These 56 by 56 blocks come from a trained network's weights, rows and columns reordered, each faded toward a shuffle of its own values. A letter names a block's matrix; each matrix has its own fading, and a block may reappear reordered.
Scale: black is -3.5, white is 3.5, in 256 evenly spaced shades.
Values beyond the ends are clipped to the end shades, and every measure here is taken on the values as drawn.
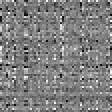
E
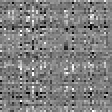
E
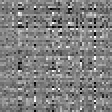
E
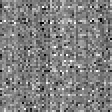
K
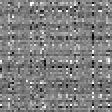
E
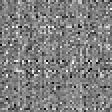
K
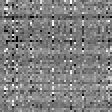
E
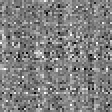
K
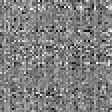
K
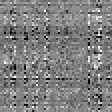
E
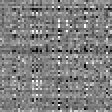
E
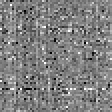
K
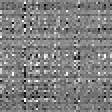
E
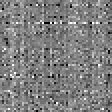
K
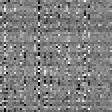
E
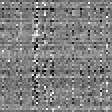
E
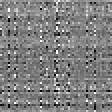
E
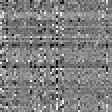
E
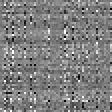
E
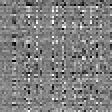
E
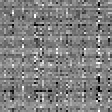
E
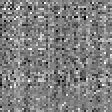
K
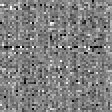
K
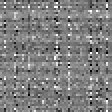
E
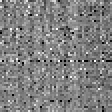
K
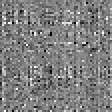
K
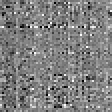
K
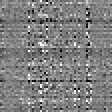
E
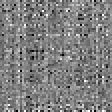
K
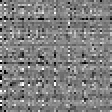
E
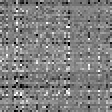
E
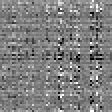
E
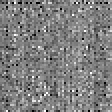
K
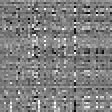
E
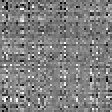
E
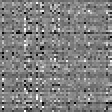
E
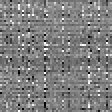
E
